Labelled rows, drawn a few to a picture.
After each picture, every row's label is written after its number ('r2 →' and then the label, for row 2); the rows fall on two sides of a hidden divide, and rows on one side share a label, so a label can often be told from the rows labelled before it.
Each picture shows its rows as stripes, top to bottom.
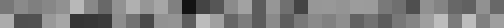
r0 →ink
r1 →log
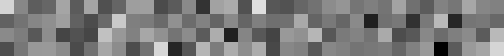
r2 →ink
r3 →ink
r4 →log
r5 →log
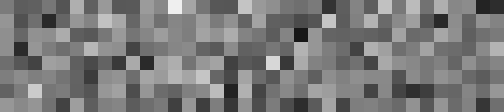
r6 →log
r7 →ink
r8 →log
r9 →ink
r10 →log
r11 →log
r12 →log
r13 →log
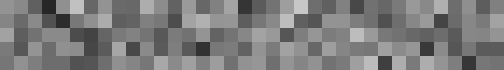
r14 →ink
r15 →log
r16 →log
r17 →ink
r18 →log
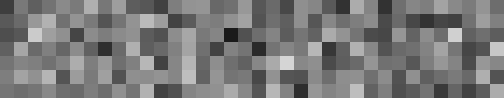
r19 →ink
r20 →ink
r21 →log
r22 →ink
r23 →ink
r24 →log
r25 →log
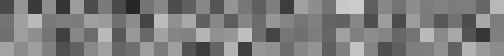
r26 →log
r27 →log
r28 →log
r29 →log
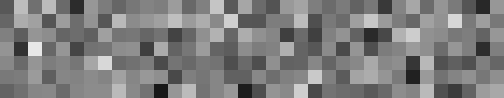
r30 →log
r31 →ink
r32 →log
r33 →log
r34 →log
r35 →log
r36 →ink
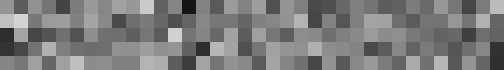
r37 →ink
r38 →ink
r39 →ink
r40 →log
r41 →ink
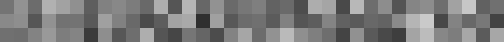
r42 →log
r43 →log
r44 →log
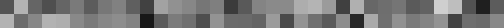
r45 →log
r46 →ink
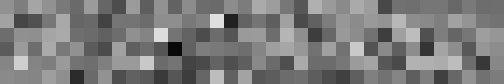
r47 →log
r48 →log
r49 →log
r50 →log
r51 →ink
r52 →log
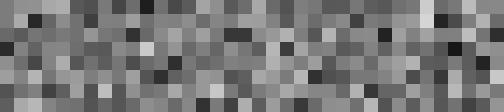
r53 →log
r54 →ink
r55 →log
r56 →ink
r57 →log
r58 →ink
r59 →log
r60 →log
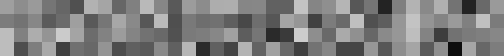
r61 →ink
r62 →log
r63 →ink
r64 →log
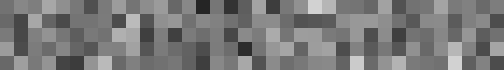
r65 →log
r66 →log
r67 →log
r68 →log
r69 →log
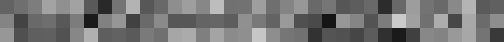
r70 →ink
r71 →log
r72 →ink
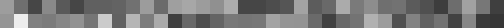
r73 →ink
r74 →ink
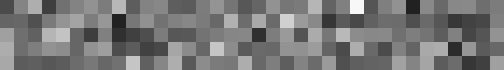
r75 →log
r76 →ink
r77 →log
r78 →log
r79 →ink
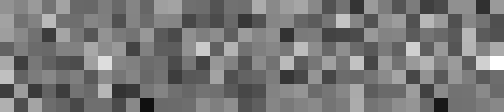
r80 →ink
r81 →log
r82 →ink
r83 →ink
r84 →log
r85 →log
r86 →log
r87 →log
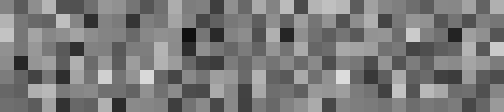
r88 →log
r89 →ink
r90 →ink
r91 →log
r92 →log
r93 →ink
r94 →log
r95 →log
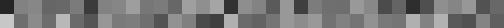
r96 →log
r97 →ink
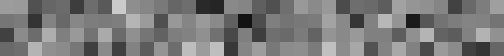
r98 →ink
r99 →ink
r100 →log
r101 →log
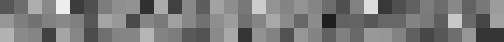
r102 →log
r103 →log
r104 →ink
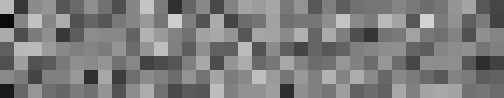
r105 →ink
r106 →log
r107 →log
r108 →log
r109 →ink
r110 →log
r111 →log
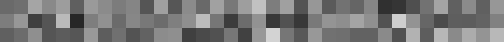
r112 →log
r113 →log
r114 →log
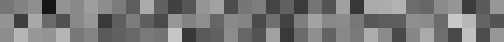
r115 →ink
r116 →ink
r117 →ink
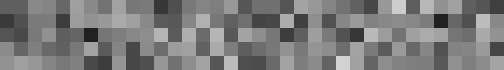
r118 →ink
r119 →log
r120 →log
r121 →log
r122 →log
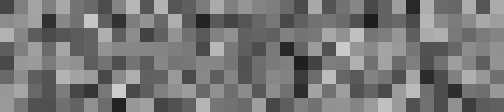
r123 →log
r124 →ink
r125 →log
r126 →log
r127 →log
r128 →ink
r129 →log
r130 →ink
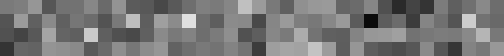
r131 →ink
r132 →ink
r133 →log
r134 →log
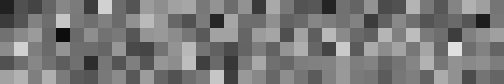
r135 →log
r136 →ink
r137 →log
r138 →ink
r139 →log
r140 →log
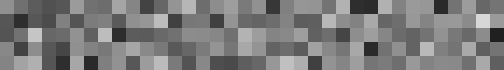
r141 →ink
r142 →log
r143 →log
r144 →log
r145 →log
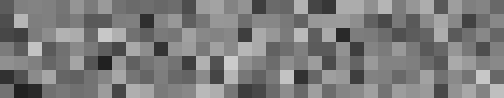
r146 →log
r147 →log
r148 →ink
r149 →ink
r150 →ink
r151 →log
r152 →log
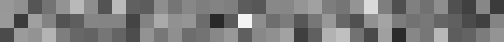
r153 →ink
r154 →log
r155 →log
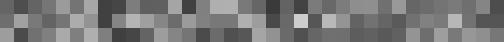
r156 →ink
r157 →ink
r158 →log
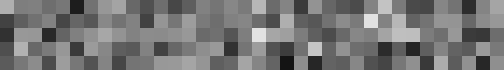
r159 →log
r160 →log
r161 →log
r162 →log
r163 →ink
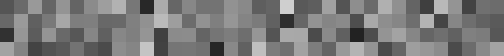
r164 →log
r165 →ink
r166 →ink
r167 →ink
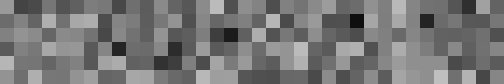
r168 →log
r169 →ink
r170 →ink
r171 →log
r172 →ink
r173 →ink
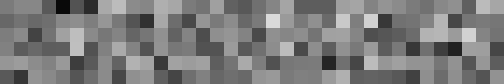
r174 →log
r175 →log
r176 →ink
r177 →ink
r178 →ink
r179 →log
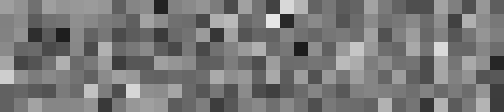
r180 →ink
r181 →ink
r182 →ink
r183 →log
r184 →log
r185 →ink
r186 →ink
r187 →ink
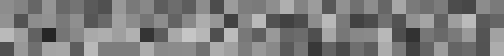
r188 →ink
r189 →log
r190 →ink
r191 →ink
